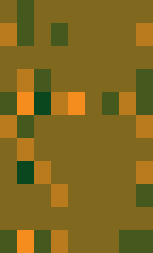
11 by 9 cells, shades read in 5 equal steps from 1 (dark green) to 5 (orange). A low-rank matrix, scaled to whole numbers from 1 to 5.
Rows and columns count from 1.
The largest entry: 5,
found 3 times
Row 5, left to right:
2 5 1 4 5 3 2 4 2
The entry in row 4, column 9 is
2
